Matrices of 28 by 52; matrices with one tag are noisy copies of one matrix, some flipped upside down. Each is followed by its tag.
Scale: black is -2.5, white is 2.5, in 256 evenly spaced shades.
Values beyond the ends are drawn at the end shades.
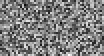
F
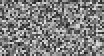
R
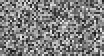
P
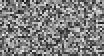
R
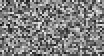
R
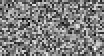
R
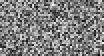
P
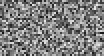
R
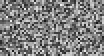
F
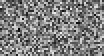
P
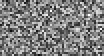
R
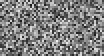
P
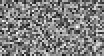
R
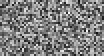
F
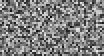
R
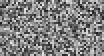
F
